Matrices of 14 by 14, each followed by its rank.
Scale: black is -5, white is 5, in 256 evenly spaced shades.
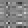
two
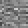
three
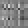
two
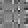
two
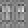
two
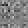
three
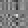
two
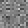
three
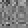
three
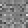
three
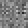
three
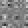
three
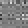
two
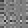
two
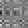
two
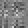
three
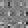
three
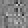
three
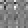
two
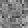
three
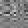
two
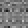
three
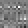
two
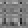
two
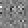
three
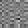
two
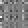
two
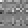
three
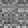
three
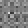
two
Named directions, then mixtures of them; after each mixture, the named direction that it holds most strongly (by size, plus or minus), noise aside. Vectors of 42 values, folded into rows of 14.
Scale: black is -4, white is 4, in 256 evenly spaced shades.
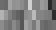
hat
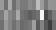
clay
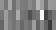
clay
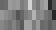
hat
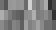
hat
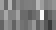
clay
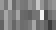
clay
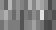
clay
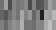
clay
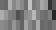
hat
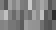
hat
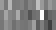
clay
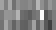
clay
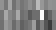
clay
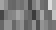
hat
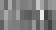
clay
